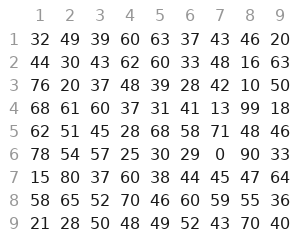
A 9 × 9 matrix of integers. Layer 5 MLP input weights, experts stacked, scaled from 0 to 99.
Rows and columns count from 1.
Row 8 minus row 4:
-10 4 -8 33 15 19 46 -44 18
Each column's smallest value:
15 20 37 25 30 28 0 10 18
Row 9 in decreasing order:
70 52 50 49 48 43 40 28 21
